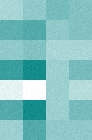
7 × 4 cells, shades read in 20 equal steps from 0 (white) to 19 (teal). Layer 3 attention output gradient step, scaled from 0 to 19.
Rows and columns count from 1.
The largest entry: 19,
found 2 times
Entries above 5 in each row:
4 4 4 4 2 4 4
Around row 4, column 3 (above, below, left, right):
7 8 19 11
